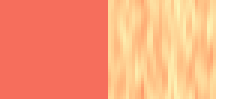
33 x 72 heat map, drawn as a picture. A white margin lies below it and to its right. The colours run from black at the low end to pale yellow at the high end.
It is made of 1 by 2 panels. Panel 1,1: high, flat. Panel 1,2: very high, streaked downward, faint in contrast.
